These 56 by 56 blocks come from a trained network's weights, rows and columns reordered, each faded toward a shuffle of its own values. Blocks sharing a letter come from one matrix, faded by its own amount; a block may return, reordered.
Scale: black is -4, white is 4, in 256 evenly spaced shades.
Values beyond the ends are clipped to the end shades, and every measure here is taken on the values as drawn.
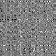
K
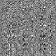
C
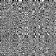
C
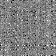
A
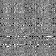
K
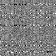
K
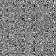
C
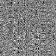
C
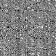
A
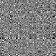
C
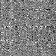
A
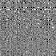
K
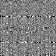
K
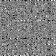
A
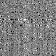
A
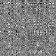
C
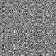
C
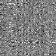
A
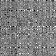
K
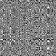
C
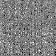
A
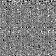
A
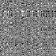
C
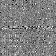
A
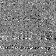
A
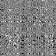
K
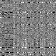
K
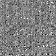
A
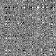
C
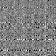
K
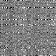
K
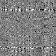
K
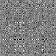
C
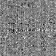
A
